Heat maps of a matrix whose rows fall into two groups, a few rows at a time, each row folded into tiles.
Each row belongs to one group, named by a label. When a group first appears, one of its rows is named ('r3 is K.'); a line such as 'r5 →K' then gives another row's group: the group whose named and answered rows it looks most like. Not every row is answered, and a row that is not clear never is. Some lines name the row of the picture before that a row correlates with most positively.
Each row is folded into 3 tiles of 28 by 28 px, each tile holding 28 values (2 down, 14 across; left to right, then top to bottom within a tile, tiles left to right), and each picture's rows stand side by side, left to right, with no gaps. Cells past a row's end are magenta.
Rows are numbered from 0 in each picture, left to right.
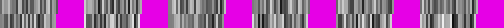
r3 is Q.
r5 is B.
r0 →Q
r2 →B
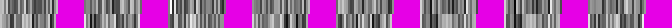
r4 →Q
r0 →B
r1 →Q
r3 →B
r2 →B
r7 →Q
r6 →Q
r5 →Q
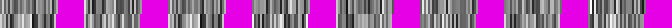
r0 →B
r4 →Q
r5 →B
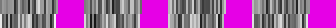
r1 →Q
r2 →B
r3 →Q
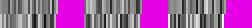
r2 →Q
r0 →B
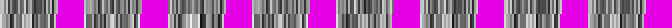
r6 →B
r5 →B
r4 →Q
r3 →Q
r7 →B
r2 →B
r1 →Q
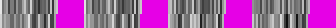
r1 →B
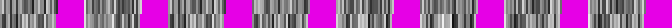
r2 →Q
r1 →B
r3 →Q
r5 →B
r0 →Q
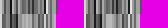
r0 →Q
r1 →Q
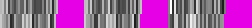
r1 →B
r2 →B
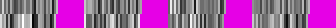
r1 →Q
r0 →B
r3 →B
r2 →B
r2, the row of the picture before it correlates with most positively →2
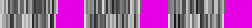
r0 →B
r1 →Q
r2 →Q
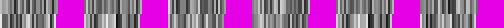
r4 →B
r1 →B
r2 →B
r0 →Q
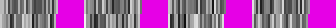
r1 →Q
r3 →B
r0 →B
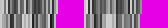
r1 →B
